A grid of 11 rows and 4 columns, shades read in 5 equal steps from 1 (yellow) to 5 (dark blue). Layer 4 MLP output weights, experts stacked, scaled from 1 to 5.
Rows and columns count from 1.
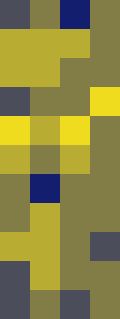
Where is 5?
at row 1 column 3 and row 7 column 2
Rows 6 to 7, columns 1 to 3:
2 3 2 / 3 5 3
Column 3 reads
5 2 3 3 1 2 3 3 3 3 4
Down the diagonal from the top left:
4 2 3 1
